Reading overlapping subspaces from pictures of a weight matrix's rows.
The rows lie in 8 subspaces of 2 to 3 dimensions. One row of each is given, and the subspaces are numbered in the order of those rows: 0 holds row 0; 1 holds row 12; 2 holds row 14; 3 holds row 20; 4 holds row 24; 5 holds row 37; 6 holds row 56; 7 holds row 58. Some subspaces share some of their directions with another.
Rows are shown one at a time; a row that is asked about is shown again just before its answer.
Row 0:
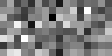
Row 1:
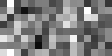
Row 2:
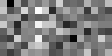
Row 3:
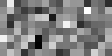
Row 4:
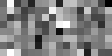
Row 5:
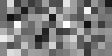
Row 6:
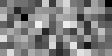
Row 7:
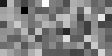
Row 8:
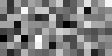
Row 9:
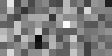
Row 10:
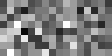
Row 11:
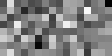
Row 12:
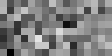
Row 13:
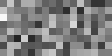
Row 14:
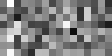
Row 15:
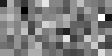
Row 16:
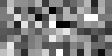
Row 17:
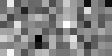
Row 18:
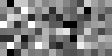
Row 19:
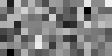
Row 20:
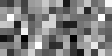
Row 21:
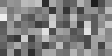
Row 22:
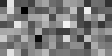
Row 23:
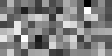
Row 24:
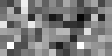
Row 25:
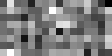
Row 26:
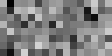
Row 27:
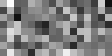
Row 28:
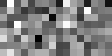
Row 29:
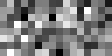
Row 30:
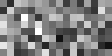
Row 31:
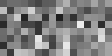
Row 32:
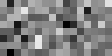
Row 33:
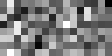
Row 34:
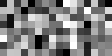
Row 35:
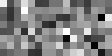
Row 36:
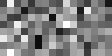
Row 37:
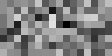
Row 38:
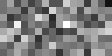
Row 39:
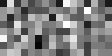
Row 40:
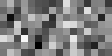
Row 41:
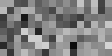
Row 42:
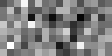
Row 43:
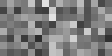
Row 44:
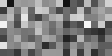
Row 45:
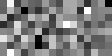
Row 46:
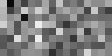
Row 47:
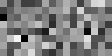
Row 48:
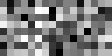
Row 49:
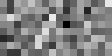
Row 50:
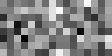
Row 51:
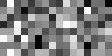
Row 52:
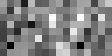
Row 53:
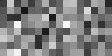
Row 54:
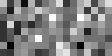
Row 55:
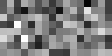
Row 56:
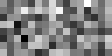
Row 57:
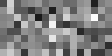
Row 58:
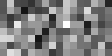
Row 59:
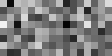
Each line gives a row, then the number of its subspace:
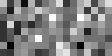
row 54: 4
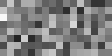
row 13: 7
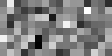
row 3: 1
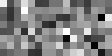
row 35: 3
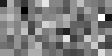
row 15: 3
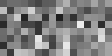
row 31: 1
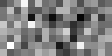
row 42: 4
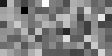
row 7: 3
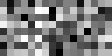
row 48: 0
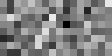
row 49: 7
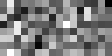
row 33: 2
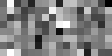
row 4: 6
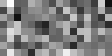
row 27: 2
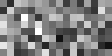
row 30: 1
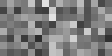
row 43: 0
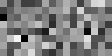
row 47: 7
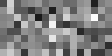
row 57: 5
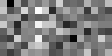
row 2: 0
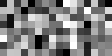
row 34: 2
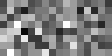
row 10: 1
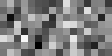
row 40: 3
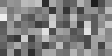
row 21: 7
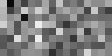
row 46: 0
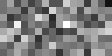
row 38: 5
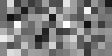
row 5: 7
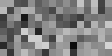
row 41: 1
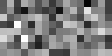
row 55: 6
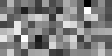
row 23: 6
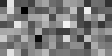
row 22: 3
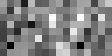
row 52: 4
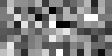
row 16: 5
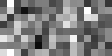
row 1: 5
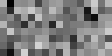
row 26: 5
